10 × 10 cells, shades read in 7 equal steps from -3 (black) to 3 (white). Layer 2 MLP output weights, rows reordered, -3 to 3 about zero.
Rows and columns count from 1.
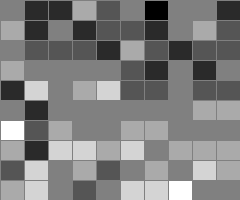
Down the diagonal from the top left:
0 -2 -1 0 2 0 1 1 2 0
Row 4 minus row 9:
2 -2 0 -1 1 -1 -3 0 -4 -1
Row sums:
-9 -7 -9 -4 -1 0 5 9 5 9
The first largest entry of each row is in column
4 1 6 1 2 9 1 3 2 8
